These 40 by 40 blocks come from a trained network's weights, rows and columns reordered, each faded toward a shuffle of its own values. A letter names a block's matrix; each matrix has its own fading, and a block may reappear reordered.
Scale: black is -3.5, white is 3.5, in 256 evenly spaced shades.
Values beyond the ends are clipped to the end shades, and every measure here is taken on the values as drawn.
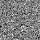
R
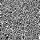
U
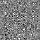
U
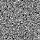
R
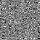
U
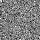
R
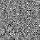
U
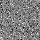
R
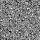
R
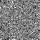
R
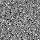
R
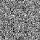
U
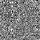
U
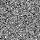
R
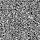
R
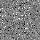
R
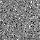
R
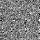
U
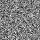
R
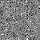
R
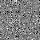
R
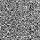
U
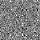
U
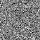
R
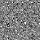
U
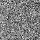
R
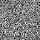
U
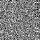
U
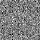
U
